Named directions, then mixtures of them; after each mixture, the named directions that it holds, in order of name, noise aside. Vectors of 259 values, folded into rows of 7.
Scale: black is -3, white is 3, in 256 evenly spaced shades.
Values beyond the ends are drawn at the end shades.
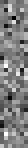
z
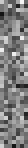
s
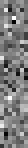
z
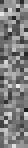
s, z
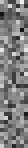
s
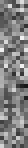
s, z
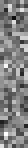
s, z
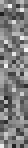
s, z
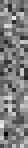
s, z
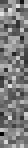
s, z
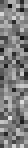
s, z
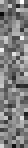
s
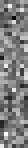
s, z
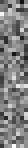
s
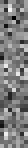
z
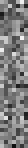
s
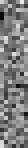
s
